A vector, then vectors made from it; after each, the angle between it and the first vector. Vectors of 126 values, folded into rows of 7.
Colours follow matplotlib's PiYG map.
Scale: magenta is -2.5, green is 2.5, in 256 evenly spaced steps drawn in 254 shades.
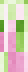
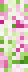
partly opposed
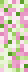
orthogonal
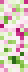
partly opposed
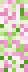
orthogonal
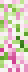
partly aligned
